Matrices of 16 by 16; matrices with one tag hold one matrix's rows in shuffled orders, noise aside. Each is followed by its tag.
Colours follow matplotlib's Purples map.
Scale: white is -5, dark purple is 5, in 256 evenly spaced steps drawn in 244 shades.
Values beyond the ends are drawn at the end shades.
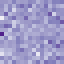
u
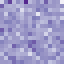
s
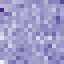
u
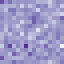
s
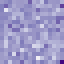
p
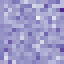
p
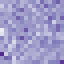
u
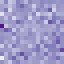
u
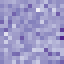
p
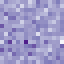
s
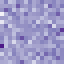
u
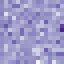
p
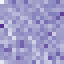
u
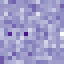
s
